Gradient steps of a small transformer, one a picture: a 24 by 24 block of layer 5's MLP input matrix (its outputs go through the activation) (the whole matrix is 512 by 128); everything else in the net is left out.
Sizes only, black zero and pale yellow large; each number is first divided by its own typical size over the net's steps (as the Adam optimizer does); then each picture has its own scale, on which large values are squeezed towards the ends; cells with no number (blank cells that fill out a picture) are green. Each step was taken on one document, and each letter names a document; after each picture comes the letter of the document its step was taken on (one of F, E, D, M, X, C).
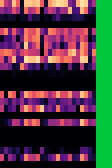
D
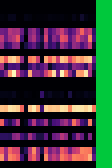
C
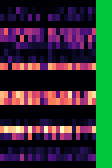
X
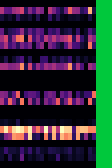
X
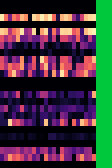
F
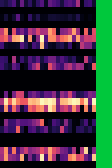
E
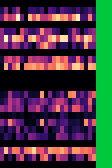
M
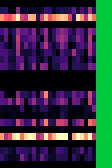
M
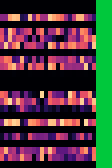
F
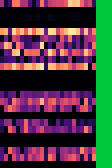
D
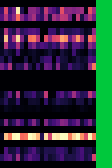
M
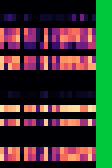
C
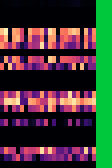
E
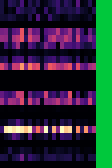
X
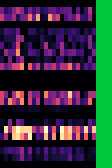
X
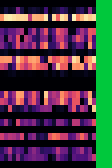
F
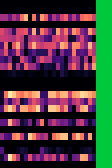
F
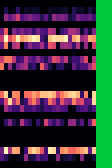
M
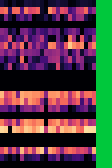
D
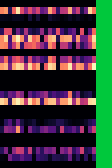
X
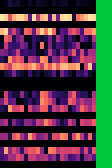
F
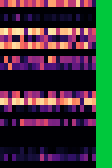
E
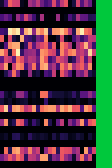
F
